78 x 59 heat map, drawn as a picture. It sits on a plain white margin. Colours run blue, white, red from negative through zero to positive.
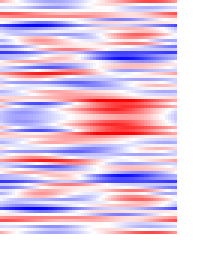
Average level on the scale: 50%. Slope: none. Grain: streaks across. Mirror symmetry: top to bottom.
